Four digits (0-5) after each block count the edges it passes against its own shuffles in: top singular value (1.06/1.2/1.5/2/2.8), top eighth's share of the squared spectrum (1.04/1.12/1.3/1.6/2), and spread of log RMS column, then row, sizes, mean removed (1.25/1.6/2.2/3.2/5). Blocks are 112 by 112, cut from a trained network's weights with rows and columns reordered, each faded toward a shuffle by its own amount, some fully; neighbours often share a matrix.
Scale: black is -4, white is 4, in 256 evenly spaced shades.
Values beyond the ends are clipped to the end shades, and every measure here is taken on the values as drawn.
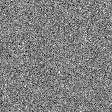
2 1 0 0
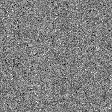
2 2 0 0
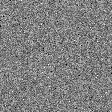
1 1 0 0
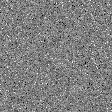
1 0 0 0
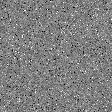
0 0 0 0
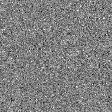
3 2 1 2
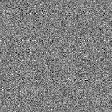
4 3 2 2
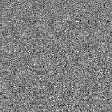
4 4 2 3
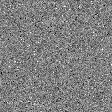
2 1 0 0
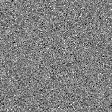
3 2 1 0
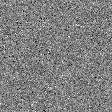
2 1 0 0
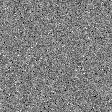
0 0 0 0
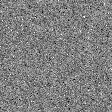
0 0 0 0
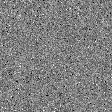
1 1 0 0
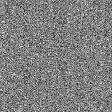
3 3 1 2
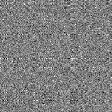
4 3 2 2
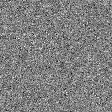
2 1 0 0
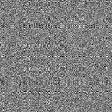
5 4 2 3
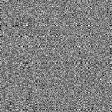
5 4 2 3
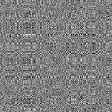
5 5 3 3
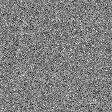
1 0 0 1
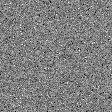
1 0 0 0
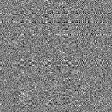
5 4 2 3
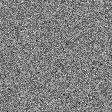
0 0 0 0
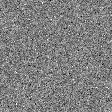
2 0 0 0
